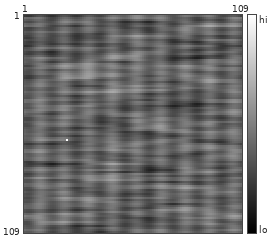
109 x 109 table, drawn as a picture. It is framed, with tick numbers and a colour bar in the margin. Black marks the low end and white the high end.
Slope: none. Lone odd cells: 1, higher than its neighbours. Stripes: upright, repeating 9 times. Histogram: bell-shaped.
